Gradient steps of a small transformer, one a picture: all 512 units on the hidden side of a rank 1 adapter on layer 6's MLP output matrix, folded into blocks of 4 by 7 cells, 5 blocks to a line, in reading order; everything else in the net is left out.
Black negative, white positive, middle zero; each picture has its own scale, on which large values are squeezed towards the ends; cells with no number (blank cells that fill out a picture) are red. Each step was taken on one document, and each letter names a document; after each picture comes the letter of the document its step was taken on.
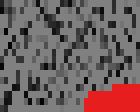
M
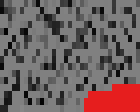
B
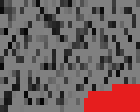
B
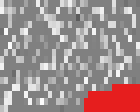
M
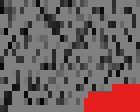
M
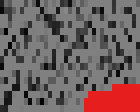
B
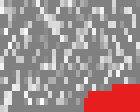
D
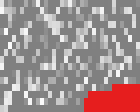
D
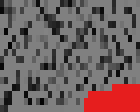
M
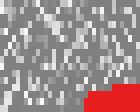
B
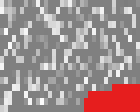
M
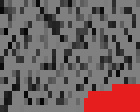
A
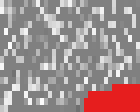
D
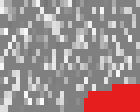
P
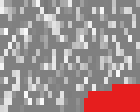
P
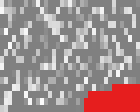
D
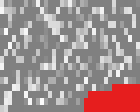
D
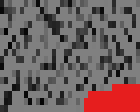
A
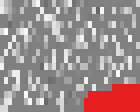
P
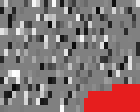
P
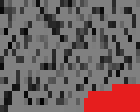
D
